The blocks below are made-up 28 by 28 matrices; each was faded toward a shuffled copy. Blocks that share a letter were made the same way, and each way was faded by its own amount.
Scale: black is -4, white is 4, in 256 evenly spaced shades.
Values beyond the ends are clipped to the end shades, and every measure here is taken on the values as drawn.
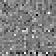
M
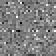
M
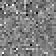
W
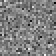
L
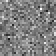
L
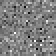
W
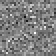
L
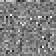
M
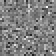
W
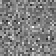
L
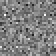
L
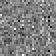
W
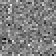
W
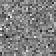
L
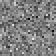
L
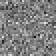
W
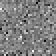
W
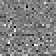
M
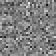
W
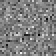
M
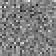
W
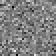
L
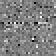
M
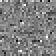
M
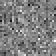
W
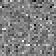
M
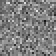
L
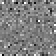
M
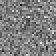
L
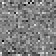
M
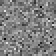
L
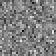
W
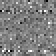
M
